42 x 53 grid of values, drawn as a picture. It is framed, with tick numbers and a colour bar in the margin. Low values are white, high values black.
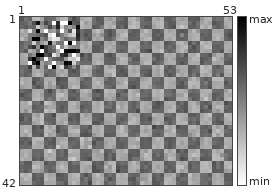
Roughest part: top left. Slope: none. Grain: checkered. Odd patch: rougher, in the top left. Mirror symmetry: none.
